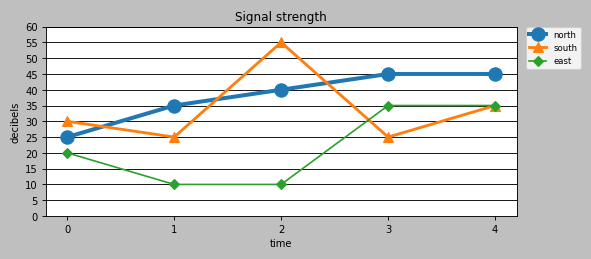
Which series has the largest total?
north
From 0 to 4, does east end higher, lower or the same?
higher
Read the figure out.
Title: Signal strength
x-axis: time, ticks 0 1 2 3 4
y-axis: decibels, ticks 0 5 10 15 20 25 30 35 40 45 50 55 60
Legend: north, south, east
Values:
north: 25 35 40 45 45
south: 30 25 55 25 35
east: 20 10 10 35 35
